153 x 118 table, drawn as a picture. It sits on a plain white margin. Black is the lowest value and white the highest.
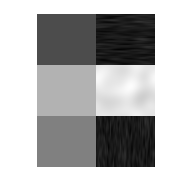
The table splits into 3 rows of 2 panels. Panel 1,1: low, flat. Panel 1,2: very low, streaked across, faint in contrast. Panel 2,1: high, flat. Panel 2,2: very high, smooth, faint in contrast. Panel 3,1: middling, flat. Panel 3,2: very low, streaked downward, faint in contrast.
